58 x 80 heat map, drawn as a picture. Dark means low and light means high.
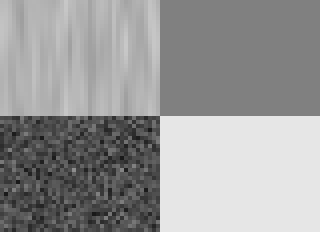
The table splits into 2 rows of 2 panels. Panel 1,1: high, streaked downward, faint in contrast. Panel 1,2: middling, flat. Panel 2,1: low, fine-grained. Panel 2,2: very high, flat.
